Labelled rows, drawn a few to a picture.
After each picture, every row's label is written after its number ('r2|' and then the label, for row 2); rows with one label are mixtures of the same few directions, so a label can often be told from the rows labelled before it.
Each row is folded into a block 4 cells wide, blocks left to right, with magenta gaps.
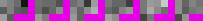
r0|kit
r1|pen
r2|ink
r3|pen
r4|pen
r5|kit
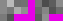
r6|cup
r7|cup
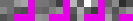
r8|pen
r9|pen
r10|ink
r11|ink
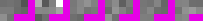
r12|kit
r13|ink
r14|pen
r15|kit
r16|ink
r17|pen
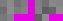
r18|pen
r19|kit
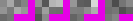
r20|cup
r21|ink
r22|ink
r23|cup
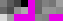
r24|pen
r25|kit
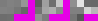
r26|pen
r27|kit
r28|cup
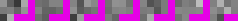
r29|cup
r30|pen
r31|kit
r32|cup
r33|cup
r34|kit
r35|cup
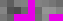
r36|pen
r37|pen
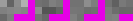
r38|ink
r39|pen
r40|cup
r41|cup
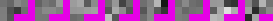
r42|pen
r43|kit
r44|cup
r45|kit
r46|ink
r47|ink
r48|pen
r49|kit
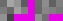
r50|cup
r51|kit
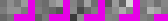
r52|pen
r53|pen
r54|kit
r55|kit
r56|pen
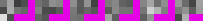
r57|kit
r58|pen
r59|kit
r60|kit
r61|pen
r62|cup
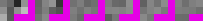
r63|ink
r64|ink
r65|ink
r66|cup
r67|kit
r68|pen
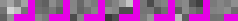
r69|pen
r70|cup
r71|kit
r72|pen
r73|cup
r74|kit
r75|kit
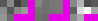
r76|ink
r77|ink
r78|pen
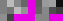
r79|cup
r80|ink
